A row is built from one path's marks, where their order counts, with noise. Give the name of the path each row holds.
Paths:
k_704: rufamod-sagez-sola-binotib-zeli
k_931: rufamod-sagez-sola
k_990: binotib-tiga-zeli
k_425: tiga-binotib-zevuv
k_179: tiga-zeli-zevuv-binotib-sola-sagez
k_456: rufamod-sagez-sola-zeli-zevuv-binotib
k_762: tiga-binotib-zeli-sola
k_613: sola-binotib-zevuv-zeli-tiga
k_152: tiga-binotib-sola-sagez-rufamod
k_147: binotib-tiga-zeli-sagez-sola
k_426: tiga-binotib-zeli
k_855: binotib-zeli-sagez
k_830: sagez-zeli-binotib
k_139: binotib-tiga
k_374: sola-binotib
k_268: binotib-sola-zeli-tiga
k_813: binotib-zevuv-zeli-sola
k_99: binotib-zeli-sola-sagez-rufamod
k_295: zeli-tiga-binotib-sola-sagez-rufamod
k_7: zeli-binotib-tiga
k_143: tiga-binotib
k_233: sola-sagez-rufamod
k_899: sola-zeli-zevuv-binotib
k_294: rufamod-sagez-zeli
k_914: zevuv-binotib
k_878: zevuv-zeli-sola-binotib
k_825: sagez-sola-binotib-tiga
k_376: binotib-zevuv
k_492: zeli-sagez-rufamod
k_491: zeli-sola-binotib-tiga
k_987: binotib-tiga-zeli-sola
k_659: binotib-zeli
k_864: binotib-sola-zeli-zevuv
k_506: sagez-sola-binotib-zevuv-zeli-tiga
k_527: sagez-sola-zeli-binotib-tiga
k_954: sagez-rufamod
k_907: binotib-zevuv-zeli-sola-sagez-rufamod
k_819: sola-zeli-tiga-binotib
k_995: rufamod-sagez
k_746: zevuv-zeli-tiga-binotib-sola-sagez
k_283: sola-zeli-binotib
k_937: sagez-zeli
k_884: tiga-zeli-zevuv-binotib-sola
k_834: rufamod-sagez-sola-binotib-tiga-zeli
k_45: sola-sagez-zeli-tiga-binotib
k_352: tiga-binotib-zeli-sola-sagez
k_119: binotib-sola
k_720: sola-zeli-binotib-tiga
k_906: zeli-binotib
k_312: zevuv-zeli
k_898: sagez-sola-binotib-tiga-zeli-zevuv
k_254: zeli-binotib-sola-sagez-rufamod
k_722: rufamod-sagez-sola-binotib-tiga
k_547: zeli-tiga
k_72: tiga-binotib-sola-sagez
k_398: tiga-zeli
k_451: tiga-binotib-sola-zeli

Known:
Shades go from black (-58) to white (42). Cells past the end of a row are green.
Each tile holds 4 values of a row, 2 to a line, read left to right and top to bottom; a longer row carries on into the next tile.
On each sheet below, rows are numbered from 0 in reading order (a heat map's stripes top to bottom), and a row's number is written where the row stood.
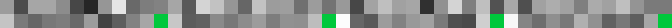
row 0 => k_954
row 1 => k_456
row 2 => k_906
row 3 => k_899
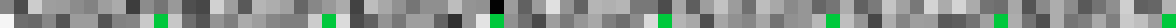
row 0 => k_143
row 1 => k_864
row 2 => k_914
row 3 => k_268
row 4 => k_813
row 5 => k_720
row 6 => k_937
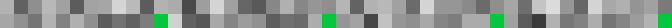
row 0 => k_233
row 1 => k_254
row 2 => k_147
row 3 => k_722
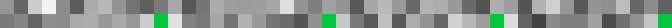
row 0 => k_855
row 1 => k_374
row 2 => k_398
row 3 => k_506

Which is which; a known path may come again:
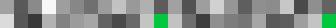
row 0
k_491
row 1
k_527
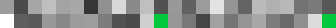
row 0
k_906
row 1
k_268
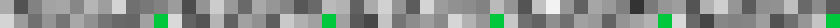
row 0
k_283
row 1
k_451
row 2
k_704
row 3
k_352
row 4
k_506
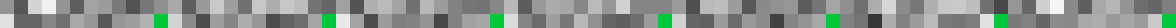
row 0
k_179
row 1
k_613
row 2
k_884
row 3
k_819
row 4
k_152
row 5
k_139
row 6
k_855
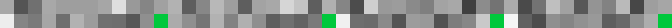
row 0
k_374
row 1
k_233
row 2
k_143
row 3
k_898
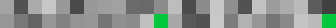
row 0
k_99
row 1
k_312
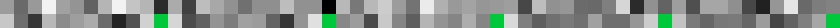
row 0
k_547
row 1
k_914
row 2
k_931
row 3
k_830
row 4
k_954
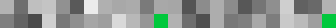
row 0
k_294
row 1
k_937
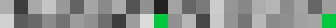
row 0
k_878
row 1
k_119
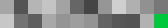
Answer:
k_492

